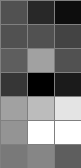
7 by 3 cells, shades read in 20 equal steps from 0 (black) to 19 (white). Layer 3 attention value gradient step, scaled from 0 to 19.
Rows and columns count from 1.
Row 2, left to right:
6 6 5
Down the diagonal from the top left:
6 6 6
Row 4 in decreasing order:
4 2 0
